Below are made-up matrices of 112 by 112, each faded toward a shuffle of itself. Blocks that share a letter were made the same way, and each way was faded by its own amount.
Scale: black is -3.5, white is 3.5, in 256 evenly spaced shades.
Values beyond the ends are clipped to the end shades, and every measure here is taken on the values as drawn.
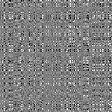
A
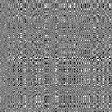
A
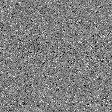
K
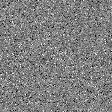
K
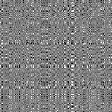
A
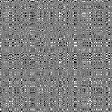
A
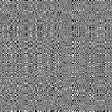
A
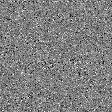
K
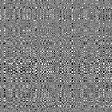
A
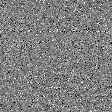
K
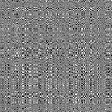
A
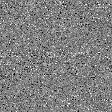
K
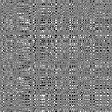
A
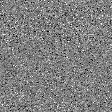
K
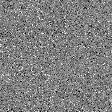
K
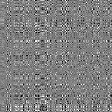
A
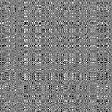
A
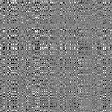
A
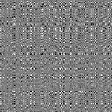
A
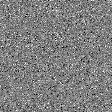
K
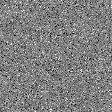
K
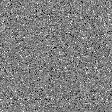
K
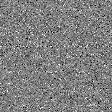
K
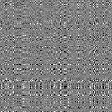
A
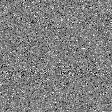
K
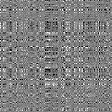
A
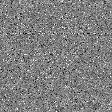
K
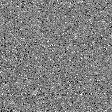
K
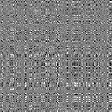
A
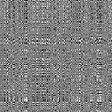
A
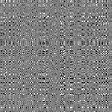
A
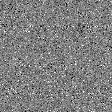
K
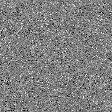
K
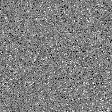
K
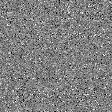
K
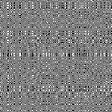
A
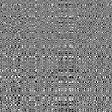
A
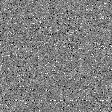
K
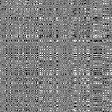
A
